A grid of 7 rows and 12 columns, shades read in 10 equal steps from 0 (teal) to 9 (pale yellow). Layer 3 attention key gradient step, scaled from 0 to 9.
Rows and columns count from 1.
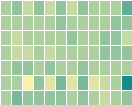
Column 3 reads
7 6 6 7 5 9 5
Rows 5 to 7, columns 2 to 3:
5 5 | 6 9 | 4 5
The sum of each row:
68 69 71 72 68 71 65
